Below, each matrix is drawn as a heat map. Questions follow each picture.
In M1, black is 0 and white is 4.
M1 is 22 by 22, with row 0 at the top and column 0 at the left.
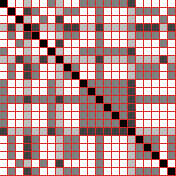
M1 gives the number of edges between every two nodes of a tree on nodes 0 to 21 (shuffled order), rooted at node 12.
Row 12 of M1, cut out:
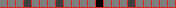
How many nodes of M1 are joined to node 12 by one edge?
3
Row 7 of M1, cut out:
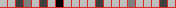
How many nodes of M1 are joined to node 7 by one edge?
4
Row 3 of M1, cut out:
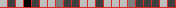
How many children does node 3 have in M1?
8
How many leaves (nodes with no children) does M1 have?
18
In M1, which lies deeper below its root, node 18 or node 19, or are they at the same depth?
the same depth
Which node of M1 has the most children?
3
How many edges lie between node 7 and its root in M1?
1
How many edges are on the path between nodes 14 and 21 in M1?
4
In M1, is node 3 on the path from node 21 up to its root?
yes
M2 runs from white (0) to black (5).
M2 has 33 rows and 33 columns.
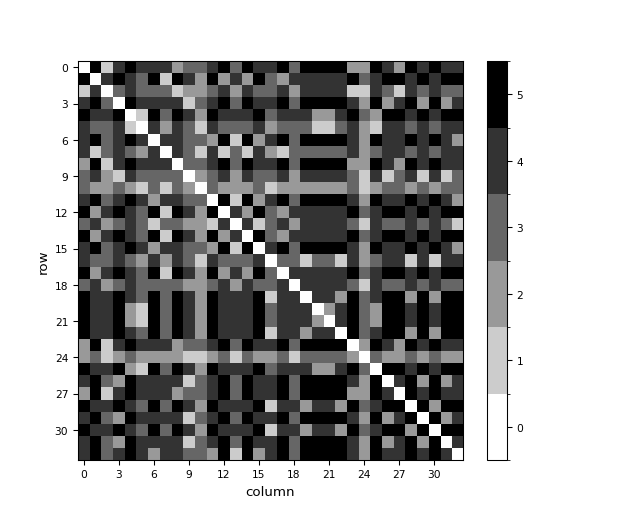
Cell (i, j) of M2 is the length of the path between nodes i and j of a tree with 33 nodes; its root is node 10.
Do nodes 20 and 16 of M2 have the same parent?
no
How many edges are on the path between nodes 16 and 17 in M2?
3
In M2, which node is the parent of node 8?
2
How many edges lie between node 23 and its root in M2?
3
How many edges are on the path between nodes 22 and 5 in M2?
3
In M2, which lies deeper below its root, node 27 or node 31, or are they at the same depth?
the same depth
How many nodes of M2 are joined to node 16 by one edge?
5
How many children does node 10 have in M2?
4
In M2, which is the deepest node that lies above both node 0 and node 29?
24
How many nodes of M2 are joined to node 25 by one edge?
1
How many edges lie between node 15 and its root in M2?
3
